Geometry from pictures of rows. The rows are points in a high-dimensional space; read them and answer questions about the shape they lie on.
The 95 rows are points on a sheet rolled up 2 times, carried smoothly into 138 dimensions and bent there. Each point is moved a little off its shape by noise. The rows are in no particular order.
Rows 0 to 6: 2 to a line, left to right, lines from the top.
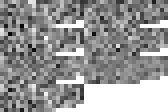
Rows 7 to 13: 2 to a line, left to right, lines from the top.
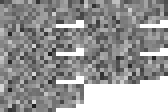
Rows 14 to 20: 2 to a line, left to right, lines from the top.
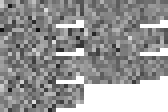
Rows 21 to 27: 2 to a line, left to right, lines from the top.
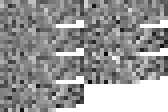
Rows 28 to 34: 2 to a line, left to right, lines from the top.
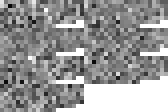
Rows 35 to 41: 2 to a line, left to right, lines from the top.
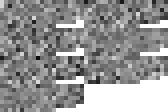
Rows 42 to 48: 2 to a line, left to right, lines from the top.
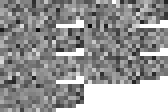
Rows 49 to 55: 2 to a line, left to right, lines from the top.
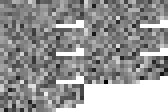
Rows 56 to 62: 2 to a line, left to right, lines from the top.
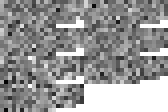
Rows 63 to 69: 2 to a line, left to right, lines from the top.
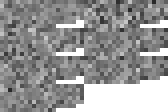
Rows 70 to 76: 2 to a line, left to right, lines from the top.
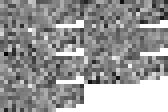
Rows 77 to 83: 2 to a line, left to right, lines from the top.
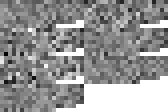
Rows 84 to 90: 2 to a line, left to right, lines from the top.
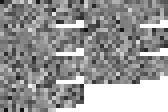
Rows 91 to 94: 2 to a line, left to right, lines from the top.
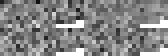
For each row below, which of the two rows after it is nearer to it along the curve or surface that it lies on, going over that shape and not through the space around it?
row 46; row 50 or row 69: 50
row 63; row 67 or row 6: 67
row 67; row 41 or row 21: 41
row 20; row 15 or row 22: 22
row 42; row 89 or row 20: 89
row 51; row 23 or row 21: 21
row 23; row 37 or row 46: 46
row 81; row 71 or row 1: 71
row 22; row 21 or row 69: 21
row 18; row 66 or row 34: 34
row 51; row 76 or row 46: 46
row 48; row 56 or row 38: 38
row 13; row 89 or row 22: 22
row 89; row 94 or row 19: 94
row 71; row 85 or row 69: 85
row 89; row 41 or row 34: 34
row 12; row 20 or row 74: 74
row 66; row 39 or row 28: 39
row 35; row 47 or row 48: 47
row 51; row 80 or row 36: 36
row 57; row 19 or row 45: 45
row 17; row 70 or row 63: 70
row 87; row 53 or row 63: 53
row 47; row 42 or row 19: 42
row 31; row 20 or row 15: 20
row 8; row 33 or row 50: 33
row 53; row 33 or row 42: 42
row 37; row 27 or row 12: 12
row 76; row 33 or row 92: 33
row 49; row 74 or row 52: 52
